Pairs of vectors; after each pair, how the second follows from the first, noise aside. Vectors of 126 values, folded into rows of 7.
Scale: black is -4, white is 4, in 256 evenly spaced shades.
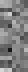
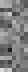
copied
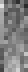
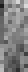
negated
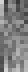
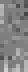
partly zeroed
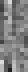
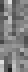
copied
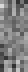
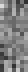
copied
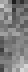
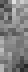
negated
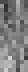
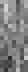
negated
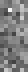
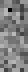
negated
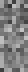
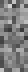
negated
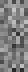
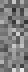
negated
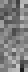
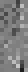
partly zeroed
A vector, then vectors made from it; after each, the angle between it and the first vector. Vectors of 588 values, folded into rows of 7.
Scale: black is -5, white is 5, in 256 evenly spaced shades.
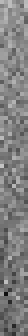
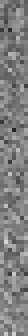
partly opposed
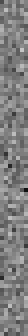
orthogonal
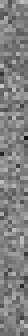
orthogonal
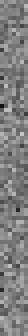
orthogonal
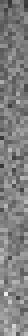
nearly opposite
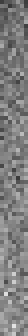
nearly opposite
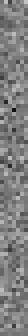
orthogonal
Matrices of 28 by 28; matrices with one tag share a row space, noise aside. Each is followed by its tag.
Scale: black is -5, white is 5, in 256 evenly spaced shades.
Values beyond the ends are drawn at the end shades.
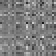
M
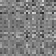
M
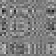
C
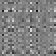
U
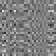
C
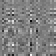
U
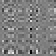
U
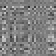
C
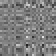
M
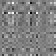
U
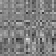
M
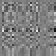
U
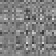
M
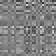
M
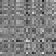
M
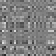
C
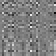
U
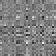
M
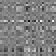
M
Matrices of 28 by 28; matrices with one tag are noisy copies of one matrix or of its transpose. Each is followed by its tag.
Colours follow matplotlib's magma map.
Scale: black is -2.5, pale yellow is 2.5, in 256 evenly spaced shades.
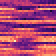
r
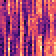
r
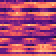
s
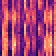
s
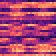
s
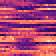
r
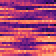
r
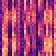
s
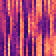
r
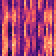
s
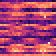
s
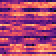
s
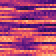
r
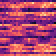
s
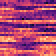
r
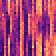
r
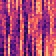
r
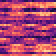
s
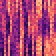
r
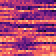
r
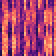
s
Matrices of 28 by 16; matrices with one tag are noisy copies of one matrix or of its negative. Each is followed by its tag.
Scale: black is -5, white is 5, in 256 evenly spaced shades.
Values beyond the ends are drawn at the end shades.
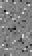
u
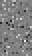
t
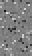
u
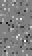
t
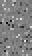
t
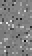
t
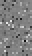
t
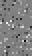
t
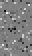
u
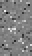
u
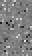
t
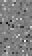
t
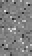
u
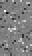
u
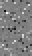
u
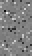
u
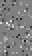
t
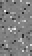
u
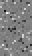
u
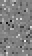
t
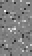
u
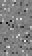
t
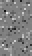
u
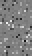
t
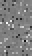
t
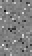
u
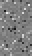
u
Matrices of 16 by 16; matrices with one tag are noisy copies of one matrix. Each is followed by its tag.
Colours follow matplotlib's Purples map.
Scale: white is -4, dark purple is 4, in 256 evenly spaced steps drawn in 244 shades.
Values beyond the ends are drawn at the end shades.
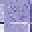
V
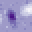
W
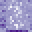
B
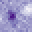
W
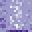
B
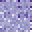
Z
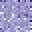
Z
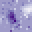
W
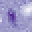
W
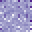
Z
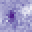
W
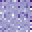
Z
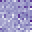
Z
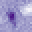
W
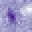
W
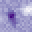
W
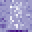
B
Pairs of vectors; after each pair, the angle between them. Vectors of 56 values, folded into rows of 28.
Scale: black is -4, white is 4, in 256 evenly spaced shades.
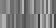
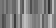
partly opposed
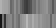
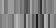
orthogonal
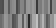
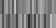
partly aligned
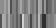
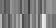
nearly opposite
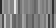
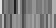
nearly opposite
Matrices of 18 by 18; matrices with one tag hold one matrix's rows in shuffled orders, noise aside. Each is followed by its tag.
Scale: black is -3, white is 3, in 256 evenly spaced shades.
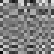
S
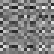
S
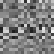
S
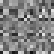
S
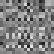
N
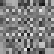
N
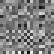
N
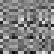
S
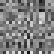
N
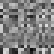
S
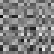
S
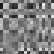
S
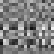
S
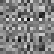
N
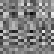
S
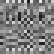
N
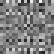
N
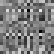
N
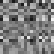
S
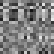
S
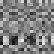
S
